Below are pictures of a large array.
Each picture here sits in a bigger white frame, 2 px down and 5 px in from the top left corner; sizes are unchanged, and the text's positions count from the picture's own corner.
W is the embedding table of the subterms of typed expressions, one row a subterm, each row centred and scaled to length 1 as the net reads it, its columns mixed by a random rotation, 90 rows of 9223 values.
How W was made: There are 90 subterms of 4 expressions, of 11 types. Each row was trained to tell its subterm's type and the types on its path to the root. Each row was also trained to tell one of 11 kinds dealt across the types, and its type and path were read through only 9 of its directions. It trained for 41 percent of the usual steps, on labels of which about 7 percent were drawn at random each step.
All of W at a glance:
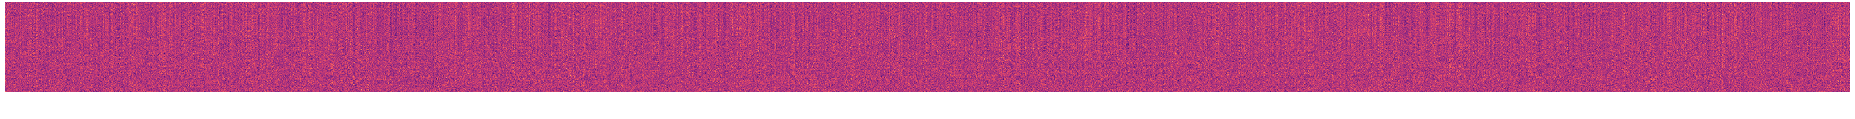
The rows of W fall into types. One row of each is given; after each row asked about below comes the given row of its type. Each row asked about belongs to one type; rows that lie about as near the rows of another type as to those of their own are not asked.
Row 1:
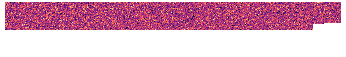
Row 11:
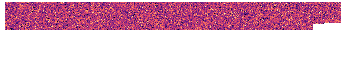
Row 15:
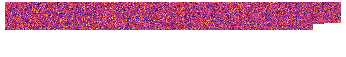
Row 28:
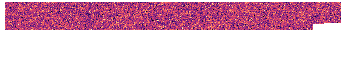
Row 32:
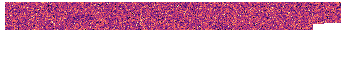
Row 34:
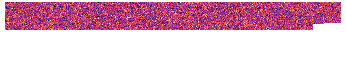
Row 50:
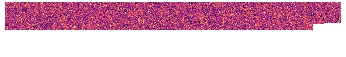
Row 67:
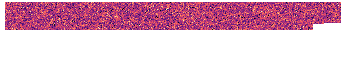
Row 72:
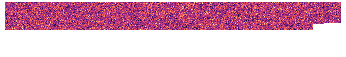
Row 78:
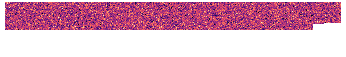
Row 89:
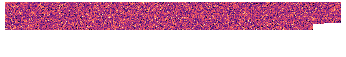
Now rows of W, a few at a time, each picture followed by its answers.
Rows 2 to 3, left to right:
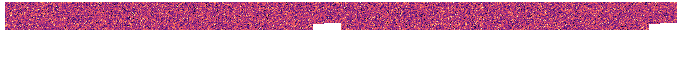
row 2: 32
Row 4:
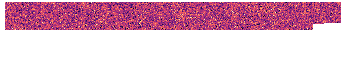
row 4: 28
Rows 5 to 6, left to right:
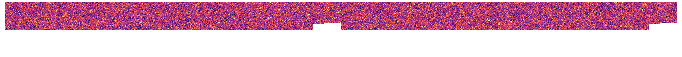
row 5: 28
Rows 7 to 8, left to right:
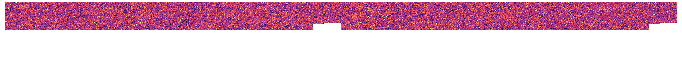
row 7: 32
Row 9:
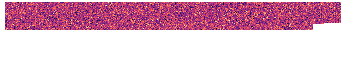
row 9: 50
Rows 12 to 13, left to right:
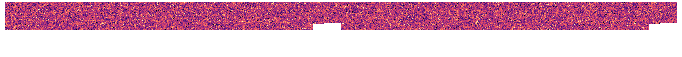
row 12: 32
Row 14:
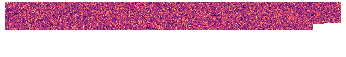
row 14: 78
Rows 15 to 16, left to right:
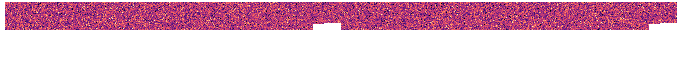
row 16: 15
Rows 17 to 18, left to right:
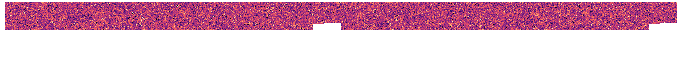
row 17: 32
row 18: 32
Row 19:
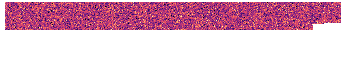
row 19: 15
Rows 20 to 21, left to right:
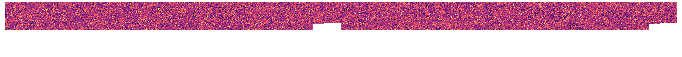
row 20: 32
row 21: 28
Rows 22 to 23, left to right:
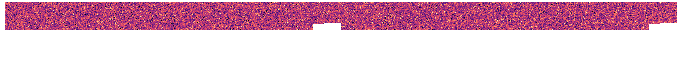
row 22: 15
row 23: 78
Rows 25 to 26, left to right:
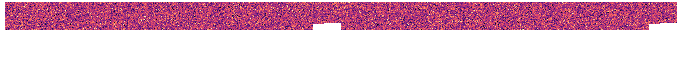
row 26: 78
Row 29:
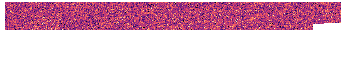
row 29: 34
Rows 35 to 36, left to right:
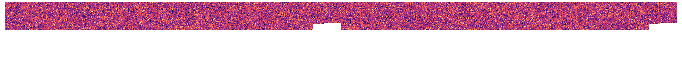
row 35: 28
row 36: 72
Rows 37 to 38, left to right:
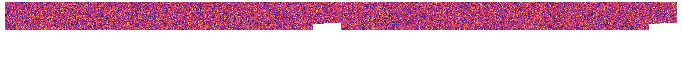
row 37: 34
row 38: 78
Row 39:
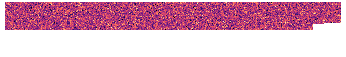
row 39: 15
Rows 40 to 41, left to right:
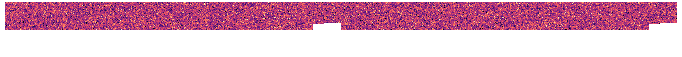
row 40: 50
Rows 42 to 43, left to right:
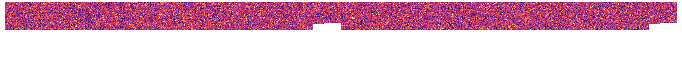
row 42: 28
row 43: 67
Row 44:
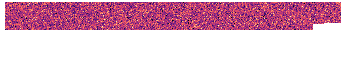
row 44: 78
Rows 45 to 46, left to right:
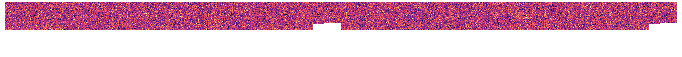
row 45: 34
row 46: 28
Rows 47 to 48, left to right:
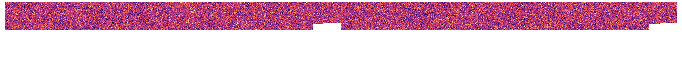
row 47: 67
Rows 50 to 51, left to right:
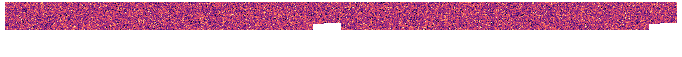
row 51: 50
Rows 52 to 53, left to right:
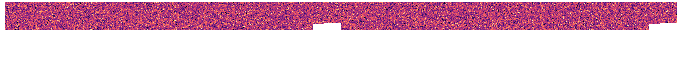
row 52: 78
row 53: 11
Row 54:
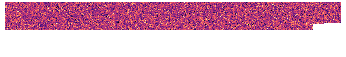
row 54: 50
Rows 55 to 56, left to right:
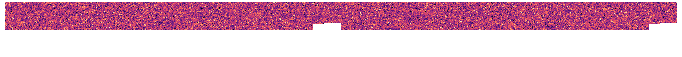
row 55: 15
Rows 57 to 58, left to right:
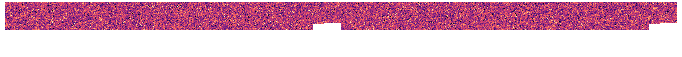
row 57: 32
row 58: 34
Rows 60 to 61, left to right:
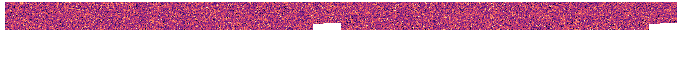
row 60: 67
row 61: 89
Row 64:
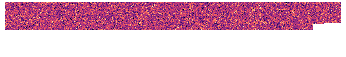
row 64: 32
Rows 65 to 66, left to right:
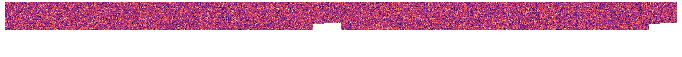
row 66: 34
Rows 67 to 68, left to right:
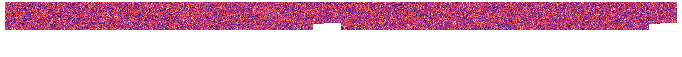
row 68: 11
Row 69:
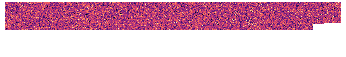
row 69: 11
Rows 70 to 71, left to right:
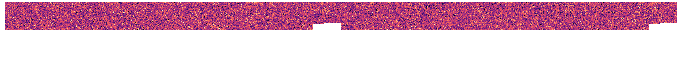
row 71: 28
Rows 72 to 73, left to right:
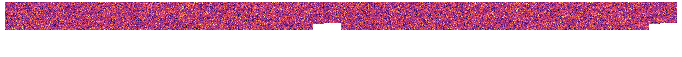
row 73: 15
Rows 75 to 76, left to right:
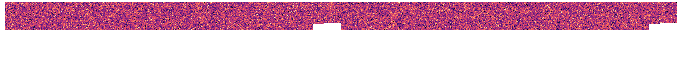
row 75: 50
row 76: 34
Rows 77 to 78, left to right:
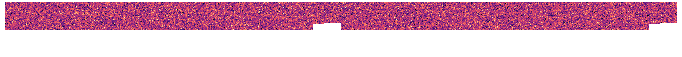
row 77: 67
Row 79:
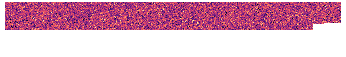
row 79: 78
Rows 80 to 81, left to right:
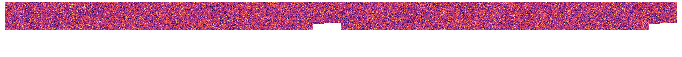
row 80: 15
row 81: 78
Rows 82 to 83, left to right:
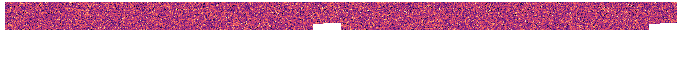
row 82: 67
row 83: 11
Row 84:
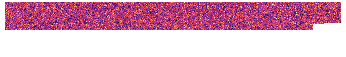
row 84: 50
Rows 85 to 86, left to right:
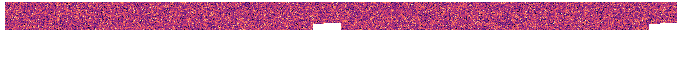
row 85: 67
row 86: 28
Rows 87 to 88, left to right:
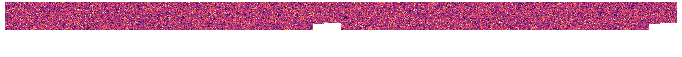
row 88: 11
